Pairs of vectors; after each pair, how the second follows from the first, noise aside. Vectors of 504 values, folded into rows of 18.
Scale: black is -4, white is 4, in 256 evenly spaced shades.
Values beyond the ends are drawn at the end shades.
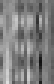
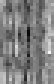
wrapped around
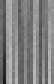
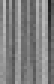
reversed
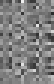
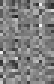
wrapped around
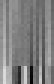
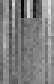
reversed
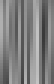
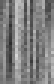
reversed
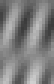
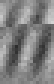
wrapped around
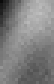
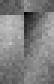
wrapped around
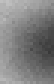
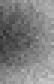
reversed
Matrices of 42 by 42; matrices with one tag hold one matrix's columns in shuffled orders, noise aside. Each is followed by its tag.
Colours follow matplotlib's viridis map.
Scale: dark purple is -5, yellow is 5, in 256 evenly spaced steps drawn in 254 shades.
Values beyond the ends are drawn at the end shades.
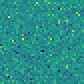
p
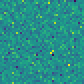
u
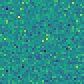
p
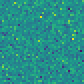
p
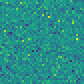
p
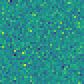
u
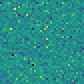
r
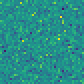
p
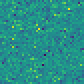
r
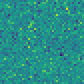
r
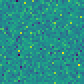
u
